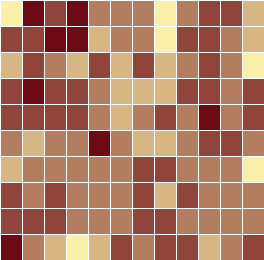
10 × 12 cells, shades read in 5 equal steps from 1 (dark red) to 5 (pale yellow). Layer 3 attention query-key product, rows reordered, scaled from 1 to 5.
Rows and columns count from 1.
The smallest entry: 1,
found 8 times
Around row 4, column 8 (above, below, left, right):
4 2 4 2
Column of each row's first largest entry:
1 8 12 6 6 2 12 8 4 4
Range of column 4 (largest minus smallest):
4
